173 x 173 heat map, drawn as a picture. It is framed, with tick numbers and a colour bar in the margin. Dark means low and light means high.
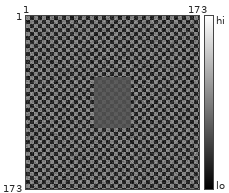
Odd patch: calmer, in the centre. Odd rows or columns: none. Histogram: two levels. Calmest part: centre.
